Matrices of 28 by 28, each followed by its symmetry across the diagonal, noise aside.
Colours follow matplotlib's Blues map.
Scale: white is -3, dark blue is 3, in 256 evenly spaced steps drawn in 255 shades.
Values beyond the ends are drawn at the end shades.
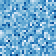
symmetric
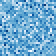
symmetric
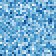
neither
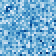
symmetric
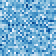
neither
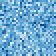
neither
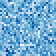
neither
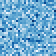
neither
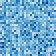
symmetric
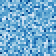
neither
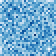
symmetric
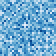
symmetric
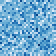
symmetric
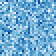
neither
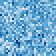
neither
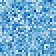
symmetric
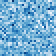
neither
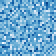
symmetric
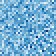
symmetric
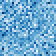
symmetric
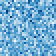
neither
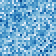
symmetric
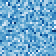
neither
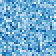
neither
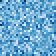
symmetric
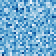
neither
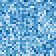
neither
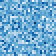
neither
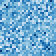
symmetric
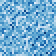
symmetric
